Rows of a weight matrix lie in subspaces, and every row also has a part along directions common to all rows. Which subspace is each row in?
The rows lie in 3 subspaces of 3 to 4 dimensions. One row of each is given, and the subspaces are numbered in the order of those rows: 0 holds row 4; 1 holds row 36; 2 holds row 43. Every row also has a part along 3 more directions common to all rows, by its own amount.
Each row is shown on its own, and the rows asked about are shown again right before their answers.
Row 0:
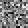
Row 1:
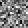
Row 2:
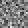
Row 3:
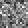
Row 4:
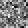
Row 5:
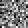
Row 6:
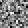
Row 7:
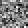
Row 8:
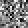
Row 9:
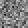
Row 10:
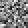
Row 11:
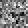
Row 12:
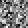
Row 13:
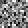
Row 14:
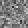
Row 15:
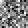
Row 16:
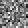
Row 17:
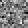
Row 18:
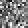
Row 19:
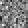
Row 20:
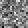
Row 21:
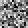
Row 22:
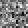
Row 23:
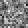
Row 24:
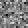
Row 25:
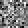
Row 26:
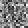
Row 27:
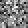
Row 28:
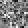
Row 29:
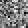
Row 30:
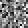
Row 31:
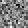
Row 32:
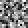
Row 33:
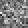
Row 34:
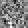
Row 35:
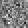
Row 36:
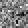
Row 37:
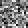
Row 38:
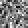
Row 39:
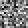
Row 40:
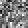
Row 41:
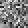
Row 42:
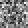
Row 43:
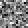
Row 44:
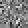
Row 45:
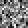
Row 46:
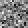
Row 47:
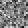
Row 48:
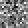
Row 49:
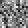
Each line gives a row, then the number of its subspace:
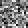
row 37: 1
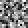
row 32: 1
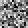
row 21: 1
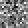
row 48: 2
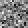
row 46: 1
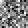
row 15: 2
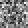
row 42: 2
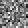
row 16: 1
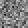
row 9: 0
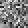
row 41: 1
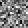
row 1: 0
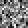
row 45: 2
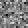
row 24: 2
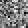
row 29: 0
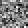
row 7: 1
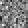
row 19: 2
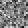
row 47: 0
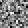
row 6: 0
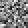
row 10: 1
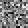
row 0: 1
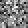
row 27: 2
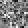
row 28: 0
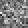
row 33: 2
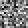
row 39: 2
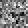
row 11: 1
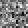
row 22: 1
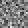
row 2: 0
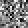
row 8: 1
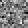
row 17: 0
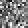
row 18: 1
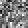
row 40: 1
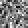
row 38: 1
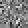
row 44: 1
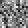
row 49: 2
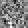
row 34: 0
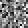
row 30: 0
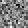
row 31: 0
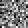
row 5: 1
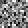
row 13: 0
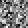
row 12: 0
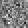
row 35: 0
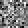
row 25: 2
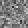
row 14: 0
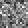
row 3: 2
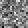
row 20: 0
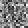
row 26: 2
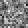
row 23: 2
